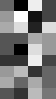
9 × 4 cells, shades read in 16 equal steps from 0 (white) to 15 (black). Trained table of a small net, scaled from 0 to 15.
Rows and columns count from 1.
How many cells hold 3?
0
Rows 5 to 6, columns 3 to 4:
2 6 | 1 11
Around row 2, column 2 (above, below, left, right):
15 2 6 14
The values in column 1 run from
5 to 12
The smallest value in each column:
5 0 1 2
